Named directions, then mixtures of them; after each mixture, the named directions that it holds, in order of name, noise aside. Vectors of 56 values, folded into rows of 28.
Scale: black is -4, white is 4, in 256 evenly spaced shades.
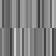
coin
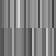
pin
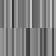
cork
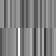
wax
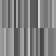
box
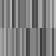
box, cork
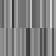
cork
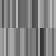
box, cork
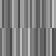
box, coin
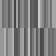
box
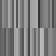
box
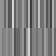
box, cork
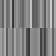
cork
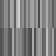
pin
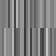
box, pin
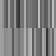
pin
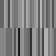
pin, wax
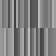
box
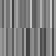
cork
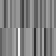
wax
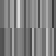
pin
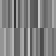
box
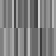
box, wax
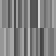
box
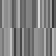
coin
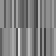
box, wax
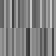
cork
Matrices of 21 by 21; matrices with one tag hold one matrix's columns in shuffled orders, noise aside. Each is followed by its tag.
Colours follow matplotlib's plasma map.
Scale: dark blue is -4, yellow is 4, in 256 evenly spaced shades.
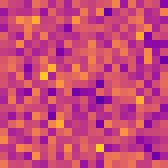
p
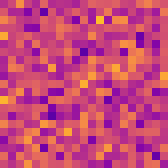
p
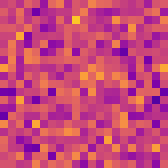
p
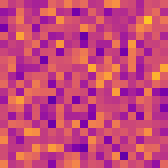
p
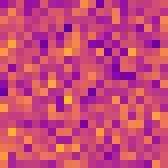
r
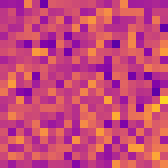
r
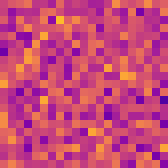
p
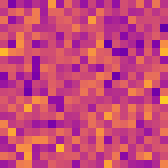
r
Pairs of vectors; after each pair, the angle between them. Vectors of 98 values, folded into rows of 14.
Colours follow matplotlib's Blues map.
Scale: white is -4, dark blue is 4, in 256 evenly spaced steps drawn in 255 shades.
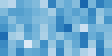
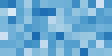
partly opposed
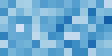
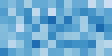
partly aligned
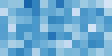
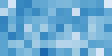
partly aligned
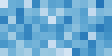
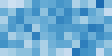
partly aligned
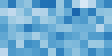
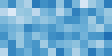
nearly parallel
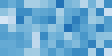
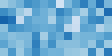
nearly opposite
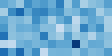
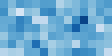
partly opposed
